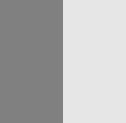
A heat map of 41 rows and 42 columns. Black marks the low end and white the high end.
The table splits into one row of 2 panels. Panel 1,1: middling, flat. Panel 1,2: very high, flat.
